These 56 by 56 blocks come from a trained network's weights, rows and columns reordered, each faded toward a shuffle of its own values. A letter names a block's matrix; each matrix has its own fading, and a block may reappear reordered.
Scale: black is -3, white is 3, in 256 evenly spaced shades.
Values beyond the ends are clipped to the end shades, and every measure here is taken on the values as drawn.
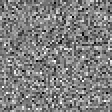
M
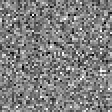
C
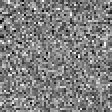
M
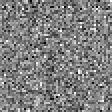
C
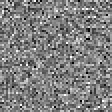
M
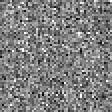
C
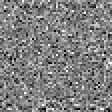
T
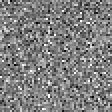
M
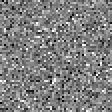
T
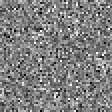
M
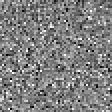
T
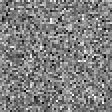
M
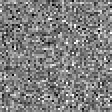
C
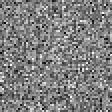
M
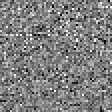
T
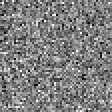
C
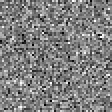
M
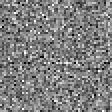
C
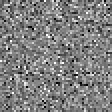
T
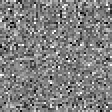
T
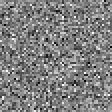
M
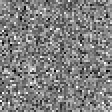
C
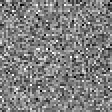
C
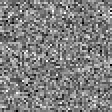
M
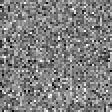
C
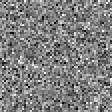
M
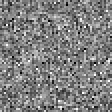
C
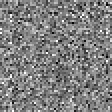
M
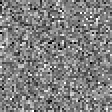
C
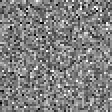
C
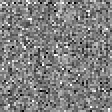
C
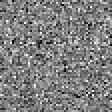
T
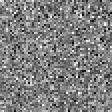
C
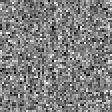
C
